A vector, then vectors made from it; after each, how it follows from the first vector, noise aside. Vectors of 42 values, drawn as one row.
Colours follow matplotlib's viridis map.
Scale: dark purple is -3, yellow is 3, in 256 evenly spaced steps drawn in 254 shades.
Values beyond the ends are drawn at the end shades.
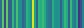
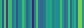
negated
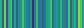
negated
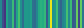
reversed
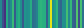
reversed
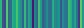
sign-scrambled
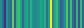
reversed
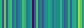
negated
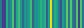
reversed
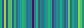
negated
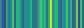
reversed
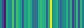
reversed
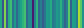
negated
